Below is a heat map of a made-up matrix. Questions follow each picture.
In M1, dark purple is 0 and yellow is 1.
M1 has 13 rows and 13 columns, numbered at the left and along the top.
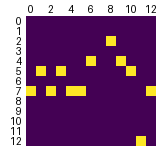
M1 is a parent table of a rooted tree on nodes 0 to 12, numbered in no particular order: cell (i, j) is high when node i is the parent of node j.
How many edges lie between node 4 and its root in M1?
1
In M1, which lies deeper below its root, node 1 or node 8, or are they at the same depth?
the same depth
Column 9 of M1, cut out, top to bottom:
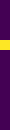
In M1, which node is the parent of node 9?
4
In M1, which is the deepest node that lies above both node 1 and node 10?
5
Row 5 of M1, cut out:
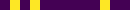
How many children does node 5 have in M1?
3
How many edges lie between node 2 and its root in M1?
1
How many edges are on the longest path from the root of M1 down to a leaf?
2
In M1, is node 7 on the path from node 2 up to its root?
yes
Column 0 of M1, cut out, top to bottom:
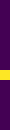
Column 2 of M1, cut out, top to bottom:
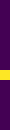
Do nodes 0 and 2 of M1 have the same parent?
yes
